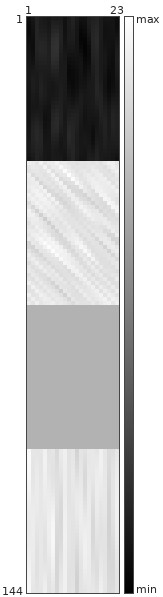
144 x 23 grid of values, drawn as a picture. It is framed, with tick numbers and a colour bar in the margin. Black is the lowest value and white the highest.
The table splits into 4 rows of 1 panel. Panel 1,1: very low, streaked downward, faint in contrast. Panel 2,1: very high, slanting down to the right, faint in contrast. Panel 3,1: high, flat. Panel 4,1: very high, streaked downward, faint in contrast.
